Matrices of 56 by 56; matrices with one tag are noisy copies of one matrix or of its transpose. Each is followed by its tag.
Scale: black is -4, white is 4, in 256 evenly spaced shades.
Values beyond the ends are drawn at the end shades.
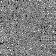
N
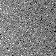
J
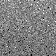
J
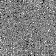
N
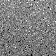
J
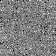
N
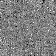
N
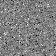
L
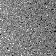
J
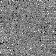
N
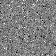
L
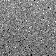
J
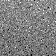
J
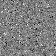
L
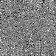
N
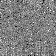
N
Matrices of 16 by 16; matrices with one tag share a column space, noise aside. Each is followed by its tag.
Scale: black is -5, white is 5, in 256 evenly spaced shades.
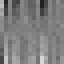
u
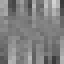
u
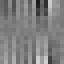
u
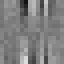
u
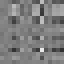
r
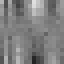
u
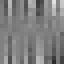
u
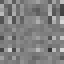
r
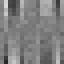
u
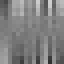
u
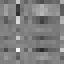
r
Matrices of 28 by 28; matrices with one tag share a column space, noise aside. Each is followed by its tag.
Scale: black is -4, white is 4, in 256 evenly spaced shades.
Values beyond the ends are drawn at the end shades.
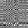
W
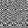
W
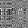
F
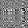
F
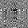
F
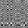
W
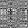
F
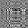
F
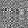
F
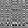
W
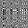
F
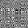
F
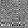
W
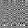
W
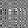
F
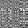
F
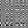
W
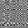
W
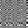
W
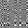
W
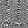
W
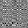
W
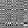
W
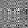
F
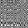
W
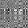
F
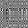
F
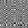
W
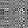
F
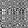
F
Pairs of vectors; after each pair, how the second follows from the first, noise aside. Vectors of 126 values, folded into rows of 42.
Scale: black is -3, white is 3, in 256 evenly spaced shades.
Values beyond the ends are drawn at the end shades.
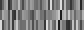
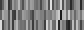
copied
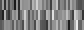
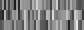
copied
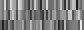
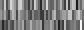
copied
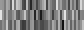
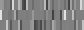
partly zeroed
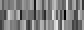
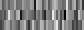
copied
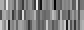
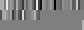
partly zeroed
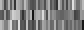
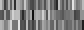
copied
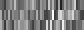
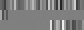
partly zeroed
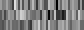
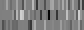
partly zeroed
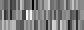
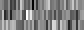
copied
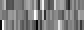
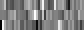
copied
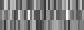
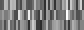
copied
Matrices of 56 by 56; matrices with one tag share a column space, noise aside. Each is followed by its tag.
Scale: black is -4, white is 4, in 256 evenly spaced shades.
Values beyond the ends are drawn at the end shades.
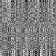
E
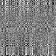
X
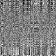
X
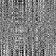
E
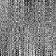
E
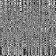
X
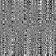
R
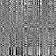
X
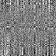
X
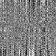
E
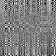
X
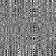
E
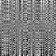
R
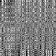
E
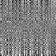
R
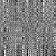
E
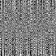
R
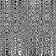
R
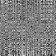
R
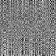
R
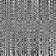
R
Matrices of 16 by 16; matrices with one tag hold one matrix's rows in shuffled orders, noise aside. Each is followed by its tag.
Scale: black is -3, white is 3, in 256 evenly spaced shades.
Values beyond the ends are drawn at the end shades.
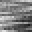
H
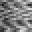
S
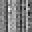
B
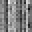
B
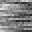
H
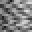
S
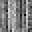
B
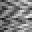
S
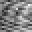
S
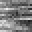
H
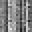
B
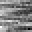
H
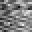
S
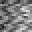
S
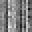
B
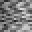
S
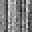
B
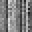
B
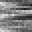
H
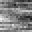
H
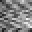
S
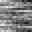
H
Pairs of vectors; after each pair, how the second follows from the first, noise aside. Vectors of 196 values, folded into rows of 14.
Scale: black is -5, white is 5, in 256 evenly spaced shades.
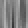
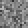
shuffled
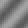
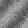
reversed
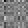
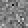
shuffled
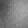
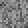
shuffled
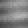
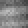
reversed
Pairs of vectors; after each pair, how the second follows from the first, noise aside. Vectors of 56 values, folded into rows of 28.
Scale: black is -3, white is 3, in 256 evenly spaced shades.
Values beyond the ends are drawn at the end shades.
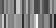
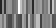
reversed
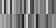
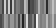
sign-scrambled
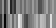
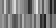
reversed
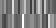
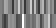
sign-scrambled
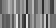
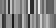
reversed
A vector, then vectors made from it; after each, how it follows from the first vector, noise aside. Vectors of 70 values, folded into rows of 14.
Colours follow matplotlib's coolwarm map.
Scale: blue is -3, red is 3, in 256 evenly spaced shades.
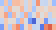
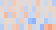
shrunk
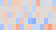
shrunk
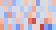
negated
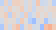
shrunk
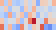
negated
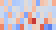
negated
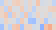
shrunk
